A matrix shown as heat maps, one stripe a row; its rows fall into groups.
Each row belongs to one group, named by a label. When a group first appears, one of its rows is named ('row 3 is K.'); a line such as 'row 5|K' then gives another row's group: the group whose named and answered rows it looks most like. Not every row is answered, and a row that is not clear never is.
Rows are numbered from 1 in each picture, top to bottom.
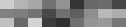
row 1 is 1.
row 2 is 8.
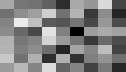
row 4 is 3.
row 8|1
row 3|1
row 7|8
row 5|1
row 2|1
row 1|8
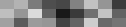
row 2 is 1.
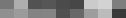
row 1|8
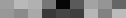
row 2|8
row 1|8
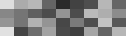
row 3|1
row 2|8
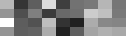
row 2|8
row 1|3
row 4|3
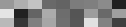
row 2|3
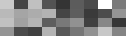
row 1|8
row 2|1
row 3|1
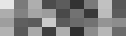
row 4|8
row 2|1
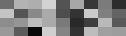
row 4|3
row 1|1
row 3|1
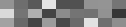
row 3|3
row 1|3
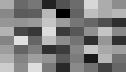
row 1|8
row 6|8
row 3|1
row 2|3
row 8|1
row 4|3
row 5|1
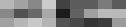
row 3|1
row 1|1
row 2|3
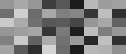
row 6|3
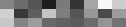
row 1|8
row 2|3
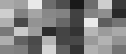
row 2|1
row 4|8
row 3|3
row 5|3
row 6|3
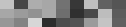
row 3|8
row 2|1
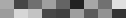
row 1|3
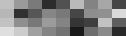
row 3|1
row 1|8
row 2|3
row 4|1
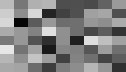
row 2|8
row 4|1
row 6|8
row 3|3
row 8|8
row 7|1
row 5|8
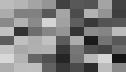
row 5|1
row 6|1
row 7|8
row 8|1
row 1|1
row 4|3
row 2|8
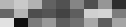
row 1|1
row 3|3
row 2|8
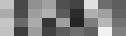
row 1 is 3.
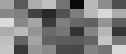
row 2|8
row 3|8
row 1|3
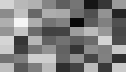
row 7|1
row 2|1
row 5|8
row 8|3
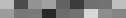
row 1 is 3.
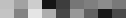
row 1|8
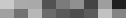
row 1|1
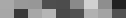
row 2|3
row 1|8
